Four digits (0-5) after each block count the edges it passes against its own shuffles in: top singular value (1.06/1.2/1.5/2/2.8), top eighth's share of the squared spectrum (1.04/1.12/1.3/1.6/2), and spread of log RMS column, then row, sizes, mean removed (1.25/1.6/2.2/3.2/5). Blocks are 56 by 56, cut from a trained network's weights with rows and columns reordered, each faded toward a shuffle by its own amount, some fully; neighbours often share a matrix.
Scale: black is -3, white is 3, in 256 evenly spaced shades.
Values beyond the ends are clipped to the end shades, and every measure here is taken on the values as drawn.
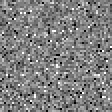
0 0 0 0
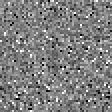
2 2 0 0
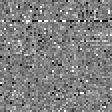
3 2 0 1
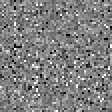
2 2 1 1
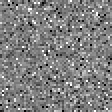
0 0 0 0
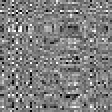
4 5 3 2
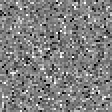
1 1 0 0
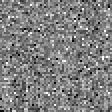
1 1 0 0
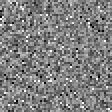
0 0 0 0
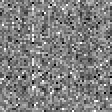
3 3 1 0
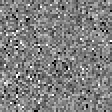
3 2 1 0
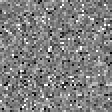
2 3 1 1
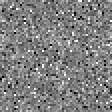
0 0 0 0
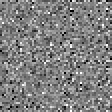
3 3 1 1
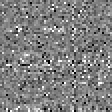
3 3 1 2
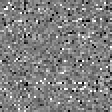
2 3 1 2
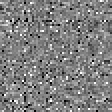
3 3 1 2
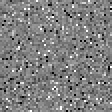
1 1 0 0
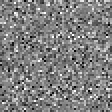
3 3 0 1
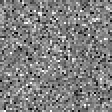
0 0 0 0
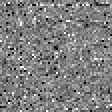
3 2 0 1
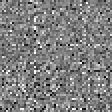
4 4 1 2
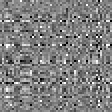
4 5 2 3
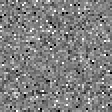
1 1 0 0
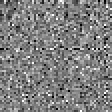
3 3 1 2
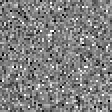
2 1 0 0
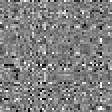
3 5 2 3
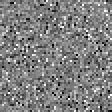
0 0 0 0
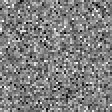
0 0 0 0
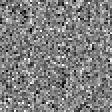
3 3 2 0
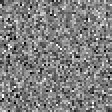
2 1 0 0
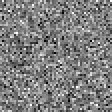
0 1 0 0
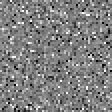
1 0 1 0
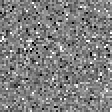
1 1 0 0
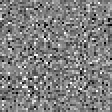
3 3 1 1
